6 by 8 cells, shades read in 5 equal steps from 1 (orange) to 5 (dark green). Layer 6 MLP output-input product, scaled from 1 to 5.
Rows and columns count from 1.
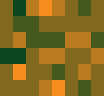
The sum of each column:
20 20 19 15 16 17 18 18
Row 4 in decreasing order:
5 5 3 3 3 2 2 2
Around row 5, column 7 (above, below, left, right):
3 4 3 3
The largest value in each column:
5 5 4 4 4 3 4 4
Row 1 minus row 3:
0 3 -2 -3 -2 1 2 -1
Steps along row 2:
up same down same same same same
